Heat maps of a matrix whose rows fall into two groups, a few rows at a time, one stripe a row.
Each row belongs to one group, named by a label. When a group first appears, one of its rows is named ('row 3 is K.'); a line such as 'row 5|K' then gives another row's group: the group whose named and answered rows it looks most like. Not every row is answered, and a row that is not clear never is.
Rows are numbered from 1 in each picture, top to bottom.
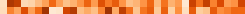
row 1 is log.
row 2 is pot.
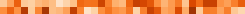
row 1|log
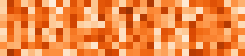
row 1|log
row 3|pot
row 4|pot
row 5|log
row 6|log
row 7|pot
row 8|log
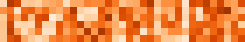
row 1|log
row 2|pot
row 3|pot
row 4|log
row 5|log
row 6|log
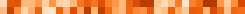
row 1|log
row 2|log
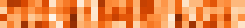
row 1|pot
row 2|pot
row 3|pot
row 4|pot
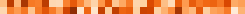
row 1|pot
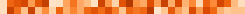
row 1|pot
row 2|log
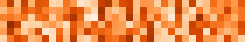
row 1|pot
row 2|pot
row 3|pot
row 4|log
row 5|log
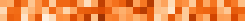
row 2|log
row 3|log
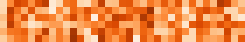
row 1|pot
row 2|log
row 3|pot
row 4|log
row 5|pot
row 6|pot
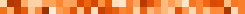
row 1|log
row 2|pot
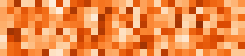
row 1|log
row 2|pot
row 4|pot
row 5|log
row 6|log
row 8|pot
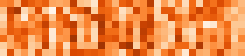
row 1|pot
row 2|log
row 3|log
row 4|pot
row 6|pot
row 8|log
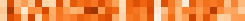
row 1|log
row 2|log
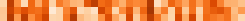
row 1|log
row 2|pot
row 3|pot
